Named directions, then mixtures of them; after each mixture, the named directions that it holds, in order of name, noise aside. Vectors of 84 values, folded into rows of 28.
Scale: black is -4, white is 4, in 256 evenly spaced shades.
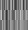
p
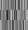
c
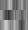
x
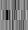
c, p, x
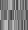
c, x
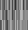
p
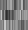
p, x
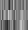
p, x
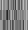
c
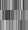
p, x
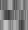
x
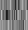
c, p, x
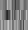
c, p, x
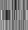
c, p, x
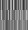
p
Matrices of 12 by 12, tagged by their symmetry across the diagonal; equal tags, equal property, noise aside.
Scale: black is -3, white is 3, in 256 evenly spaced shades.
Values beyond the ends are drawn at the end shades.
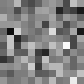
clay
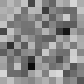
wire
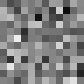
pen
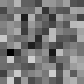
clay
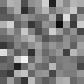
pen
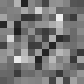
wire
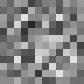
wire
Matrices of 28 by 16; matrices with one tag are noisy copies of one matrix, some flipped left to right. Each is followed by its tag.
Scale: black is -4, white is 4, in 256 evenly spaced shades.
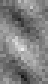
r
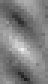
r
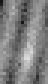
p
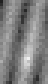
p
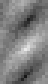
r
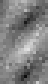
r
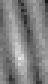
p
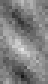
r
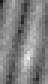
p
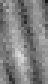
p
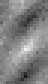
r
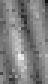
p
